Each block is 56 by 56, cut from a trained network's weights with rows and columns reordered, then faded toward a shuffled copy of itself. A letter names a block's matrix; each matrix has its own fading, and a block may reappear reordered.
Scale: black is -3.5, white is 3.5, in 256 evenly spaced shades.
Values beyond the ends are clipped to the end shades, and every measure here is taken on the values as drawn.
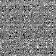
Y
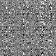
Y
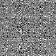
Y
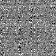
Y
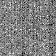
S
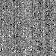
S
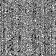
S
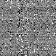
Y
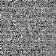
Y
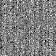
S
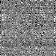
Y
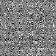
Y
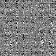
Y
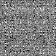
Y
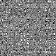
Y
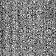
S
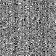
S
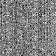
S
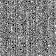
S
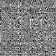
Y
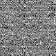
Y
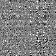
Y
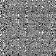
Y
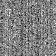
S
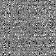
Y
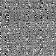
Y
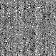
S
